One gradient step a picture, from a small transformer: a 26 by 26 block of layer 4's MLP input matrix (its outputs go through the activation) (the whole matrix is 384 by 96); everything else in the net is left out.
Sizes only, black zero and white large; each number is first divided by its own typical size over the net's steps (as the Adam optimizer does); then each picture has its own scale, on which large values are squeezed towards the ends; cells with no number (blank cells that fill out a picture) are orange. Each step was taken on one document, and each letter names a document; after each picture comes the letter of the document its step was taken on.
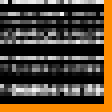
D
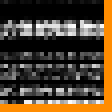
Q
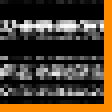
Q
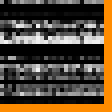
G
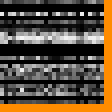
G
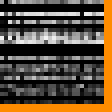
D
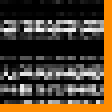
Q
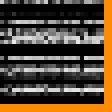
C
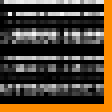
D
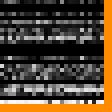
G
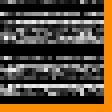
G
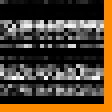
Q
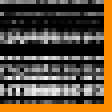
D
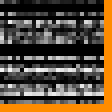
C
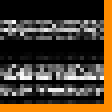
Q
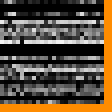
C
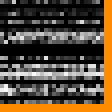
G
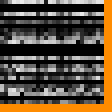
D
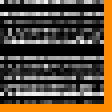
D
